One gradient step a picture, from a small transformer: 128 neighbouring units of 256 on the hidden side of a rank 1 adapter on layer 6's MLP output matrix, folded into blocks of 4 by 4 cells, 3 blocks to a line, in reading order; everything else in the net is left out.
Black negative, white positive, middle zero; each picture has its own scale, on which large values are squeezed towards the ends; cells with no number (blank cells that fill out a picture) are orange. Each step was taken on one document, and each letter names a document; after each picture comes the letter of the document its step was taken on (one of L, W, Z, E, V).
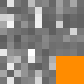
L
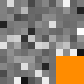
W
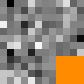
W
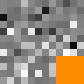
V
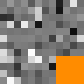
L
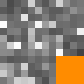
W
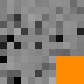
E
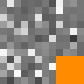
L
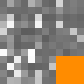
L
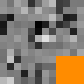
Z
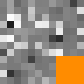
E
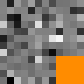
E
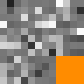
W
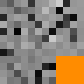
Z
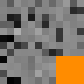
E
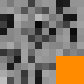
Z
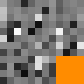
V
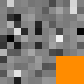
E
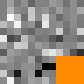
E
